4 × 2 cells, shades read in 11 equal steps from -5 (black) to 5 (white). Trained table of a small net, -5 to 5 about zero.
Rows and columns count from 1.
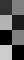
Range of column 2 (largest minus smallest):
5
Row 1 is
-3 0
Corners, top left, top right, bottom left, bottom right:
-3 0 3 -5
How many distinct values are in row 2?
2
